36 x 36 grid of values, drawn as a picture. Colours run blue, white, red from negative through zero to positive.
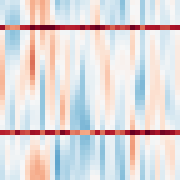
Histogram: skewed, a long tail of high values. Slope: none. Odd lines: rows 6 and 27. Average level on the scale: 50%.
